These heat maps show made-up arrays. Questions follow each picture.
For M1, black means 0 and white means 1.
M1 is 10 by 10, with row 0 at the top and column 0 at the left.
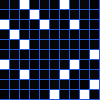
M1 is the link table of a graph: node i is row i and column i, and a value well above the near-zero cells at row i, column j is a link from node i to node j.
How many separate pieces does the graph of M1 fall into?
3
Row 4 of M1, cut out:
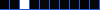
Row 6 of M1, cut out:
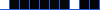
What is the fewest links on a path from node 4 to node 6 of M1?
3
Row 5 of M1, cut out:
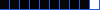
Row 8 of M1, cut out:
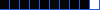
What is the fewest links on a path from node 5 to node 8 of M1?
2
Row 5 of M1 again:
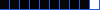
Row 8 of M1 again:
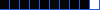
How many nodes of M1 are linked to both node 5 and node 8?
1
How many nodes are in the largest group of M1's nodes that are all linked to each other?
2
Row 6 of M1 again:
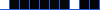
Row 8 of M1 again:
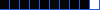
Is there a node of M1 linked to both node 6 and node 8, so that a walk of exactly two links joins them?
no
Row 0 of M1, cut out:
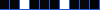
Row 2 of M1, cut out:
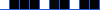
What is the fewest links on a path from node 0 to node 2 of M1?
1
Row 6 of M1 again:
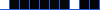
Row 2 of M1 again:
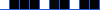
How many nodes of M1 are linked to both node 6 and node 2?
2
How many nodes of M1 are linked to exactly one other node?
5
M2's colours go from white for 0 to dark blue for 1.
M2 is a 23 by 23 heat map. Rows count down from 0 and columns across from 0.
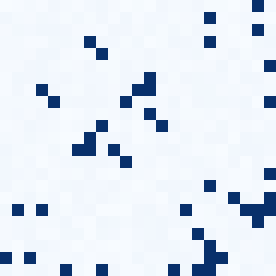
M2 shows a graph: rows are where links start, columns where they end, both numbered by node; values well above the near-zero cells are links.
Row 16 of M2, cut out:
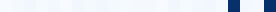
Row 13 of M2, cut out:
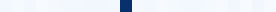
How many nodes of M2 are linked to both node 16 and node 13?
0
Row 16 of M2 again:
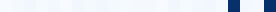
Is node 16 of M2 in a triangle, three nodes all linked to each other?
no
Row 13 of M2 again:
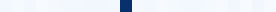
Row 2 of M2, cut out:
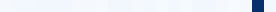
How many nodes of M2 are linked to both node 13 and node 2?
0
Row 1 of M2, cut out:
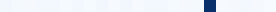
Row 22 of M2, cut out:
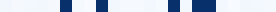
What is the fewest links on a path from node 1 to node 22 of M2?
2
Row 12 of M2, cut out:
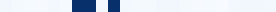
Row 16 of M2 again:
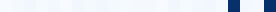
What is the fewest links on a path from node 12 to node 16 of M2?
5
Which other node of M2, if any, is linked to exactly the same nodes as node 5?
node 14
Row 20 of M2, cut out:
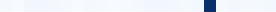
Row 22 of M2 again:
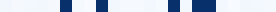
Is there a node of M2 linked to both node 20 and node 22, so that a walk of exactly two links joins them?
yes
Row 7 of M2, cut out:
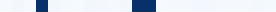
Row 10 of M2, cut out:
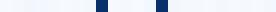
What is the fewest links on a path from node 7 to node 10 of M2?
5
